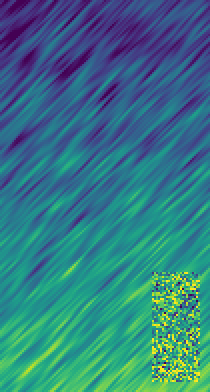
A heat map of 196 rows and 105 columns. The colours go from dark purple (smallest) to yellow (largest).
The bottom right is the ninth with the highest average. Streaks slant up to the right. The field climbs toward the bottom. In the bottom right lies a patch that is rougher than the rest. Values change most from cell to cell in the bottom right. The values follow a bell shape.
